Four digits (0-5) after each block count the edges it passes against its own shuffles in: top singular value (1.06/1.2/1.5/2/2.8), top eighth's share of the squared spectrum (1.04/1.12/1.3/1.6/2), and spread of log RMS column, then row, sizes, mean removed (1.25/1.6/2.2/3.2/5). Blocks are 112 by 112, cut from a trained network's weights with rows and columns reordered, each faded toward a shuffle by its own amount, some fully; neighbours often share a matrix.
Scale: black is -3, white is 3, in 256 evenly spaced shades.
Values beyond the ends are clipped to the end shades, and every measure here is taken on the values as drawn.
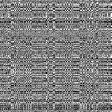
5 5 3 4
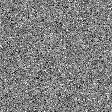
0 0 0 0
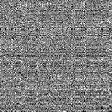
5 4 2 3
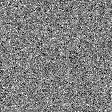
1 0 0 0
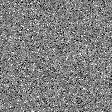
0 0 0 0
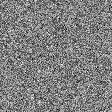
0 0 0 0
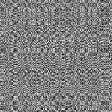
5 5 3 3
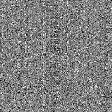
4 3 2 1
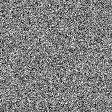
1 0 0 0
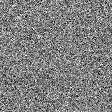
1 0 0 0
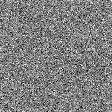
2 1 0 0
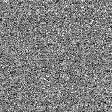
3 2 0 1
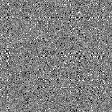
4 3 2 2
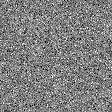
0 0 0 0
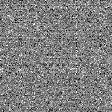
3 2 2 1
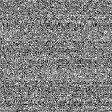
4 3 2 1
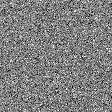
0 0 0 0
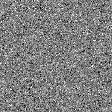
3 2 1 0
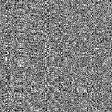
4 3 3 2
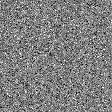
1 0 0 0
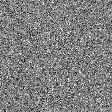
3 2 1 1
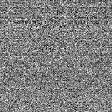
4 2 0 2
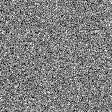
1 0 0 0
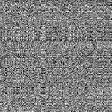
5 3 2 3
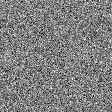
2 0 0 0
